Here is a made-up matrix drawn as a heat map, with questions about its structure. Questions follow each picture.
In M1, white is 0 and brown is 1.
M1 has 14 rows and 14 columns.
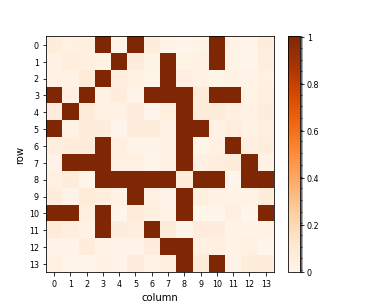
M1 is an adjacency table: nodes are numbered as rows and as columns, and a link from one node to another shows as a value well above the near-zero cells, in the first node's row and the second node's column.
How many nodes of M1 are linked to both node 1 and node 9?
0
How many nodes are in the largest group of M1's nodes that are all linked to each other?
3
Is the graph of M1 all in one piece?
yes
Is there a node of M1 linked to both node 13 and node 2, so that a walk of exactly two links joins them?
no
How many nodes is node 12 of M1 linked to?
2
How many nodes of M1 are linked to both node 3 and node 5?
2
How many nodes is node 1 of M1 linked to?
3
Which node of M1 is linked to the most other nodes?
node 8
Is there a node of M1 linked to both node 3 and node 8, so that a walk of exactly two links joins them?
yes
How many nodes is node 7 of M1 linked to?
5
